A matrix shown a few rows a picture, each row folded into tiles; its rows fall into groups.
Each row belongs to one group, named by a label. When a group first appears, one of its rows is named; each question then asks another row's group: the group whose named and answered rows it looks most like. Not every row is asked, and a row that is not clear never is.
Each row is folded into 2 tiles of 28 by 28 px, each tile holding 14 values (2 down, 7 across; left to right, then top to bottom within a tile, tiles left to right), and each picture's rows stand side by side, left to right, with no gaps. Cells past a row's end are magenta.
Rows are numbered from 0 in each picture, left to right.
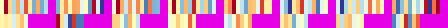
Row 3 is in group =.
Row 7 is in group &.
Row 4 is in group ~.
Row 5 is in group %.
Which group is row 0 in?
=
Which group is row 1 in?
=
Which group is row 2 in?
=
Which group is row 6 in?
&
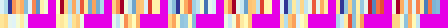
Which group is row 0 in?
%
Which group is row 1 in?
=
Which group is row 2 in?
~
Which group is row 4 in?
~
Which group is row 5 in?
&
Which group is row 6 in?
&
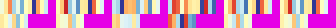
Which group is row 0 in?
~
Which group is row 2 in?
%
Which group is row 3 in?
=
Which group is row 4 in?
~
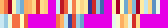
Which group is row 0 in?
~
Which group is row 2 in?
=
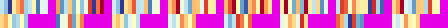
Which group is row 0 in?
%
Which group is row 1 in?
&
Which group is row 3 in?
~
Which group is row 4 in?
~
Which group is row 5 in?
=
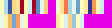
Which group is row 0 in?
%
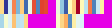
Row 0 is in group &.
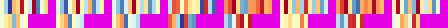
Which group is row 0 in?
%
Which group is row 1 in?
%
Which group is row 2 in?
%
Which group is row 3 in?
=
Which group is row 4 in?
~
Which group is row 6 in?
~
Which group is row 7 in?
=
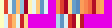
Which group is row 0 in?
=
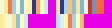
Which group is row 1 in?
&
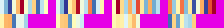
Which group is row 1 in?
%
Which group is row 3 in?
&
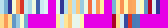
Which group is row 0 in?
%
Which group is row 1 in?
&
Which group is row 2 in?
=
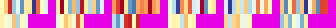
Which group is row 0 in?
~
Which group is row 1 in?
=
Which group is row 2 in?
~
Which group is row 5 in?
&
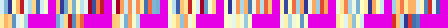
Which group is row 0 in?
%
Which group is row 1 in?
&
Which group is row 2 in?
=
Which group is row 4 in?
&
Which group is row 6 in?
~
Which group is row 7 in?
=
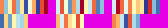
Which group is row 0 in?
&
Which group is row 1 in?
=
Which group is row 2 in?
=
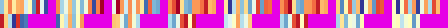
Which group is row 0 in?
=
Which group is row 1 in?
&
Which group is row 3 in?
~
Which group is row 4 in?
&
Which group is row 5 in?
~
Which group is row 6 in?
&
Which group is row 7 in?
&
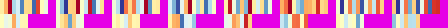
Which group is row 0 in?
~
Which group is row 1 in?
%
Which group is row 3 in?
%
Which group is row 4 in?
=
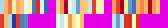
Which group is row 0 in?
=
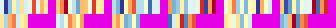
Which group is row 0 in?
&
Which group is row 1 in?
~
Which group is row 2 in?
%
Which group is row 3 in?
&
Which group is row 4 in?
~
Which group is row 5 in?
&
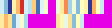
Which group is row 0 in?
%
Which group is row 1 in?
~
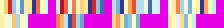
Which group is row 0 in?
~
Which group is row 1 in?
=
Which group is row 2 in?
%
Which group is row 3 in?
~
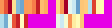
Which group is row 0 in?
~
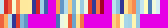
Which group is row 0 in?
=
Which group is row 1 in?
&
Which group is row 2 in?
%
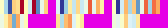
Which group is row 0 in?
%
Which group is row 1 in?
&
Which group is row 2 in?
&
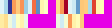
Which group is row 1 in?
~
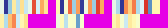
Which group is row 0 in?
&
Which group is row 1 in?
&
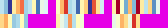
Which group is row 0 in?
%
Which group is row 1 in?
~
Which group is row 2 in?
=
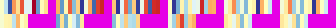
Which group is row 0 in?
%
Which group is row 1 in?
&
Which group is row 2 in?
&
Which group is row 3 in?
&
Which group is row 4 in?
~
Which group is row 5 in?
~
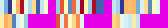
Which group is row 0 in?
%
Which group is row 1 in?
=
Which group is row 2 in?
%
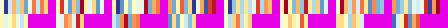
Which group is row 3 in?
&
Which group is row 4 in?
&
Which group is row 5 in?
=
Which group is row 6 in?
=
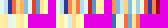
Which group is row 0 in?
%
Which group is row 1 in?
%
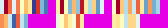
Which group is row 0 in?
=
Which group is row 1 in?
=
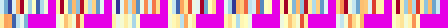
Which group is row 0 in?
%
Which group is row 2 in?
&
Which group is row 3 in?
%
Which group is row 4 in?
%
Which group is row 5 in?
=
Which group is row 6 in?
~
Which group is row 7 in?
=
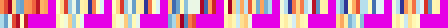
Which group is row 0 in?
~
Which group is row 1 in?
~
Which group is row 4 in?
=
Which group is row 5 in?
%
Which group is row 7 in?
%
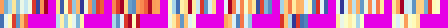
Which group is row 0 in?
&
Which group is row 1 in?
&
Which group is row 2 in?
~
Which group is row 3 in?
%
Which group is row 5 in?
=
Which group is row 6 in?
&
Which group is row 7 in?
~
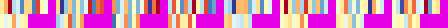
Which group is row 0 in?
~
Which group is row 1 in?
&
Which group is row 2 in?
&
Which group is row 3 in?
=
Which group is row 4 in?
%
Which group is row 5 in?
=
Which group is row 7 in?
%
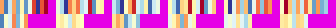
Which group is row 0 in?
&
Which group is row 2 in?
%
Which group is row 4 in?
&
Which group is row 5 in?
=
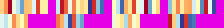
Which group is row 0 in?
~
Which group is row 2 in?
%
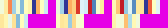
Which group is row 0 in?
~
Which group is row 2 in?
~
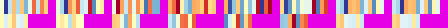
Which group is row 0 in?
&
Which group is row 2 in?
=
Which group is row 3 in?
~
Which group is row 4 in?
&
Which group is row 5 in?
&
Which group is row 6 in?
%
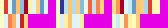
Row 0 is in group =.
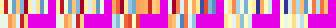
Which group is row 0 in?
=
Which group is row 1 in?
=
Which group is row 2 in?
~
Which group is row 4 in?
~
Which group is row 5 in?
&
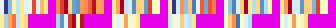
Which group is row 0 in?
&
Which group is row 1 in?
~
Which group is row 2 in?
~
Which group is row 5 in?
~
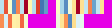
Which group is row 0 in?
=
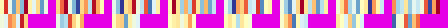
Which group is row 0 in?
=
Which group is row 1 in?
~
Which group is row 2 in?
%
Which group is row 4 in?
%
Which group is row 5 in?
%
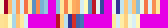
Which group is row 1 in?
=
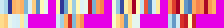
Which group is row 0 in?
%
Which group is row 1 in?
&
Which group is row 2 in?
%
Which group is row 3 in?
~
